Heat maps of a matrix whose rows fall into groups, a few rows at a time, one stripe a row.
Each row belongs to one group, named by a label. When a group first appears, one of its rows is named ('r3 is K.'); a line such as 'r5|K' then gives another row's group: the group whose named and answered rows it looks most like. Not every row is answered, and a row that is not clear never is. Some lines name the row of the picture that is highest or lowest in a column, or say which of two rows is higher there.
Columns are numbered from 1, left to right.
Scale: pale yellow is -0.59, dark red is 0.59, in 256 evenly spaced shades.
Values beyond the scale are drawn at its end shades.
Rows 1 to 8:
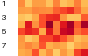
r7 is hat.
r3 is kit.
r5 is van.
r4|van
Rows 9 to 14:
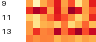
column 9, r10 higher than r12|No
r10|van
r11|kit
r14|hat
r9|kit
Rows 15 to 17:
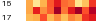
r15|kit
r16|van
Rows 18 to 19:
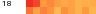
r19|hat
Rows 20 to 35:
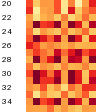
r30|van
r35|hat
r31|van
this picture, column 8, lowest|20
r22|hat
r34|van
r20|kit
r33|hat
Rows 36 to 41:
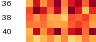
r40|van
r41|hat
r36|van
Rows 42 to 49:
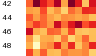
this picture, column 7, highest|42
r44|hat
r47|hat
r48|kit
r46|kit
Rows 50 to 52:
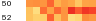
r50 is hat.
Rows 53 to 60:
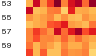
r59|hat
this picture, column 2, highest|53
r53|van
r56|kit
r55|hat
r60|hat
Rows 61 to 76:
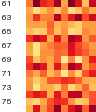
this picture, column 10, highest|76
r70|van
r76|van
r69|kit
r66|van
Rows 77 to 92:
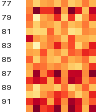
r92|van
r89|hat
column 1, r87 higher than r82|No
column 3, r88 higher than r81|Yes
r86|kit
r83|kit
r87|van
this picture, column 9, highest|84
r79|kit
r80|hat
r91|van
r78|van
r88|van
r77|hat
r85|hat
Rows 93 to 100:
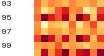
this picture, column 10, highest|100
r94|kit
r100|van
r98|van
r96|hat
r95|van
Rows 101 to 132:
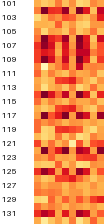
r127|hat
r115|hat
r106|van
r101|hat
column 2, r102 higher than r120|Yes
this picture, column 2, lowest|110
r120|hat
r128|hat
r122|van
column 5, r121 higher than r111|Yes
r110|kit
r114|van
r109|van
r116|kit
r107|van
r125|van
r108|van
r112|kit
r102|van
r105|hat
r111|hat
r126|kit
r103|kit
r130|hat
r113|hat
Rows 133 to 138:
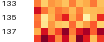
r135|kit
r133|hat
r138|van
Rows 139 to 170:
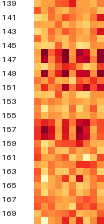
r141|kit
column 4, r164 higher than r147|No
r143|kit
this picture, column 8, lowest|161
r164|kit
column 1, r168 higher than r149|Yes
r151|van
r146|van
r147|van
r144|hat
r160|hat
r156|van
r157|van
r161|kit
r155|hat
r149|van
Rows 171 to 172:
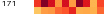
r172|kit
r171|van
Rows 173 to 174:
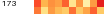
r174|hat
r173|kit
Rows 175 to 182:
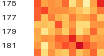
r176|kit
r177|hat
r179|hat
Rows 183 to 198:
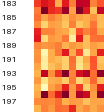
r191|hat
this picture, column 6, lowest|188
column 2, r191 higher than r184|No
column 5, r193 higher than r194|Yes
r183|van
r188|kit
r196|van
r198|kit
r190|kit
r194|hat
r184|van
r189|hat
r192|hat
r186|hat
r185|hat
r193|van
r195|kit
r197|hat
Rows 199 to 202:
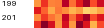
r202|van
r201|van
